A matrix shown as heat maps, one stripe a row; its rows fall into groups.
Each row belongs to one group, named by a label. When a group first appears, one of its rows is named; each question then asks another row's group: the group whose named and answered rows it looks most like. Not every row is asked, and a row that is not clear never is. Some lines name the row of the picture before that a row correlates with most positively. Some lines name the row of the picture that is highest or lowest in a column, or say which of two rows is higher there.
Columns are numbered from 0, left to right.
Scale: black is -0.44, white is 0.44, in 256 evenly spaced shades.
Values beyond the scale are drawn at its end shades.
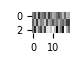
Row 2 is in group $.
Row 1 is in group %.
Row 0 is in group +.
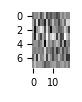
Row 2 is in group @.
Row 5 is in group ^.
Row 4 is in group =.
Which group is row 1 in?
+
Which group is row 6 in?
%
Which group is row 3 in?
$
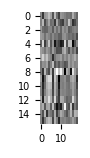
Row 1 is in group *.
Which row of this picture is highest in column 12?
13
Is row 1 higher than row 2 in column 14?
Yes
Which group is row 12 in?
@
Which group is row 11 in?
@
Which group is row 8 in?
$
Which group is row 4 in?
*
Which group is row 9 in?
@
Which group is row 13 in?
*
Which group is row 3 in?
*
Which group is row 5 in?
*
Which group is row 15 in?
@
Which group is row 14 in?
+
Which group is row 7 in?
^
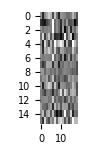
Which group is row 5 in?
@
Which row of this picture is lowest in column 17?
1
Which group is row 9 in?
^
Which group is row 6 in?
^
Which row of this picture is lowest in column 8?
14
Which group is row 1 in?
%
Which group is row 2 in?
^
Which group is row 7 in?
@
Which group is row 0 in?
@
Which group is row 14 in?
*
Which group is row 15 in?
$
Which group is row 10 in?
@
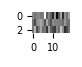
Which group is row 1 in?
@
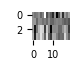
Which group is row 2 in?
@
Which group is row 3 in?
@
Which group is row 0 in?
^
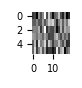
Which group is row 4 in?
%
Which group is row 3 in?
*
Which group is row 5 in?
*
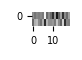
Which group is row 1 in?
=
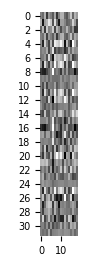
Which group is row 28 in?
@
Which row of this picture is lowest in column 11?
29
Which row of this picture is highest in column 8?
20
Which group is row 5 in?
^
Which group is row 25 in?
$
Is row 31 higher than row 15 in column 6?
No
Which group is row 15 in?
^
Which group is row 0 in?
+
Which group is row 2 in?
%
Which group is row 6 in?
=
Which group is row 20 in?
$
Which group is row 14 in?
$
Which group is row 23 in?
*
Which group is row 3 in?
+
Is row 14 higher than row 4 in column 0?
No
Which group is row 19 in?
+
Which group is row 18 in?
^
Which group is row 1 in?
@
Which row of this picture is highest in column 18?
14
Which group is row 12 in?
=
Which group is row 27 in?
@
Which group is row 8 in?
%
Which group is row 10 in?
+
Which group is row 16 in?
%
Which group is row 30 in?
=
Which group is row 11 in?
$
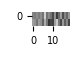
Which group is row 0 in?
^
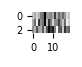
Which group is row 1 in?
+
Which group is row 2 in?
*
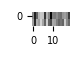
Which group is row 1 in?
@
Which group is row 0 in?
@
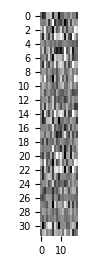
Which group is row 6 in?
=
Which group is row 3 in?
$
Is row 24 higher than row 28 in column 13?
No
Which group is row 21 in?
+
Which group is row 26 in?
@
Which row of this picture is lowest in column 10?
5
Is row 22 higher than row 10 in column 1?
No
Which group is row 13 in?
%
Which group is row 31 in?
=
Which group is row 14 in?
$
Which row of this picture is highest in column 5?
30
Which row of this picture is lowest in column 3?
18
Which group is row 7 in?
$
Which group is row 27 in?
=
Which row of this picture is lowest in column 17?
13
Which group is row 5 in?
*
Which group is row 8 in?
+
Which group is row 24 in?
^
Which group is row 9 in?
+
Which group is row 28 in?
+
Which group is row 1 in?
^
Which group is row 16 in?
^
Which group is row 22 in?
$
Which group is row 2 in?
+
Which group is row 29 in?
+
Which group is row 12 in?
^
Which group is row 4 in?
*
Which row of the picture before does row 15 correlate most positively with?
0
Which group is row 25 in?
=
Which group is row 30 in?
@
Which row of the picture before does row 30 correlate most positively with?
0
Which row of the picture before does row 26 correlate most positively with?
0
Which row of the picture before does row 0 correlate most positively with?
0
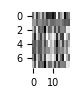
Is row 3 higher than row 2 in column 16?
Yes
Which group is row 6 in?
$
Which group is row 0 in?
*
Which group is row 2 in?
+
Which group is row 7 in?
+
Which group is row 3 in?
$
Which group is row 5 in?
$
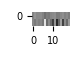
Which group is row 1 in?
^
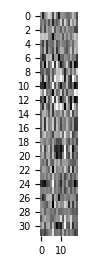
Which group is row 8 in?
$
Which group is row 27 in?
=
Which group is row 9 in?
$
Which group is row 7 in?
%
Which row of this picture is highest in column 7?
9
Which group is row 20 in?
*
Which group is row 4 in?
+
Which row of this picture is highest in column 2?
11
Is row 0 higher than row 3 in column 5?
Yes
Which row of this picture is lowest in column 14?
27
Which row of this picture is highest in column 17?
11
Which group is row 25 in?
^
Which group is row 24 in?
%
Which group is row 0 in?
@
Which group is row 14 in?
=
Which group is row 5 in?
+
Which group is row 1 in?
=
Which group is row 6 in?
@
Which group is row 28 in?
*
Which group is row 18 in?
*
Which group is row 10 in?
%
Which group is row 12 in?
%
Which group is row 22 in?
=
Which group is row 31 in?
%
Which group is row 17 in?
=
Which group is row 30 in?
*
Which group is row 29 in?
=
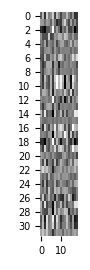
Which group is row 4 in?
+
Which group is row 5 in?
@
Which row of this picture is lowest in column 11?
26
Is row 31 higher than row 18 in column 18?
Yes
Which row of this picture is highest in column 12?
17
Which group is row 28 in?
=
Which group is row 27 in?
+
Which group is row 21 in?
+
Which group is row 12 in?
^
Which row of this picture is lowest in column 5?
3
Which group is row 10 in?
$
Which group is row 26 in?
*
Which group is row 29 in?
%
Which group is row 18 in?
%
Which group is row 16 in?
$
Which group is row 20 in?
*
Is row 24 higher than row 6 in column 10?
No
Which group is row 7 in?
@
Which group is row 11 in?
=
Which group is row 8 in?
@
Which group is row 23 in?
=
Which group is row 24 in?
+
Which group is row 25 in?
=
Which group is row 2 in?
%
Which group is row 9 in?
$
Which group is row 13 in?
@
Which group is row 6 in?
$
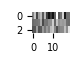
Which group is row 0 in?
*
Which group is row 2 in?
$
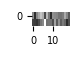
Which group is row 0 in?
@
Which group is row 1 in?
%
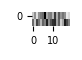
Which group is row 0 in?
+
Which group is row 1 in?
*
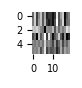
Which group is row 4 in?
^
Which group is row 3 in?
%
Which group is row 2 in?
+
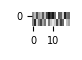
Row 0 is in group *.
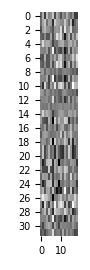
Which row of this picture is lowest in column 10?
25
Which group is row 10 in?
$
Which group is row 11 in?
*
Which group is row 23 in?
=
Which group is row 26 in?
+
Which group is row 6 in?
$
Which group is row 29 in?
^
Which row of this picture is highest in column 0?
26
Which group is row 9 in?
^
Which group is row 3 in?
$
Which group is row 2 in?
=
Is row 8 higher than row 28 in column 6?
Yes
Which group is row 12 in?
^
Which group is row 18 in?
=
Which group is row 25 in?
*
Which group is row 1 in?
=
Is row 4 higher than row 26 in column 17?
No
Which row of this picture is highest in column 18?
6
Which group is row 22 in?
=
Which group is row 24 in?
@
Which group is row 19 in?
*
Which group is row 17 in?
=
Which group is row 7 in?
$
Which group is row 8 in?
*
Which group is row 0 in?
%
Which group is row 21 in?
@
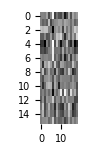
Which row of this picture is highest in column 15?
11
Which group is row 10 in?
@
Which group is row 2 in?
+
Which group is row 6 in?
^
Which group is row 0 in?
^
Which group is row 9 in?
@
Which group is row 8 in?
*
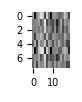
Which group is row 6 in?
^
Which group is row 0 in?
@
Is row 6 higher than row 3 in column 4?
No
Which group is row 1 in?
^
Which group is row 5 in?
@
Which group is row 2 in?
^
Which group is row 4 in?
%
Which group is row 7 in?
%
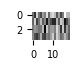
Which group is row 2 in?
=
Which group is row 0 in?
$
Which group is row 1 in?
*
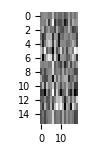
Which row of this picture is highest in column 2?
5
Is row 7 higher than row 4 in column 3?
No
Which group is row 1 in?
^
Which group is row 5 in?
+
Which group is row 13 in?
$
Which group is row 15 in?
%
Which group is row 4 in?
@
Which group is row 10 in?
%
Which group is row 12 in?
$
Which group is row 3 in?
@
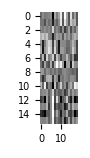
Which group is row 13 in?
^
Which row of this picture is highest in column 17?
10
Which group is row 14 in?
%
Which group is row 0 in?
=
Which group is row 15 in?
^
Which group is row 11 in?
^
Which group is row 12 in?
%
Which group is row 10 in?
+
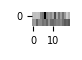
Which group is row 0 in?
+
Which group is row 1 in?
*
